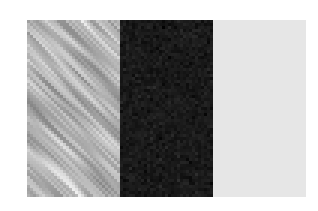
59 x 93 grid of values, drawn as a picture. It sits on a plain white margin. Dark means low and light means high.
It is made of 1 by 3 panels. Panel 1,1: high, slanting down to the right. Panel 1,2: very low, fine-grained, faint in contrast. Panel 1,3: very high, flat.
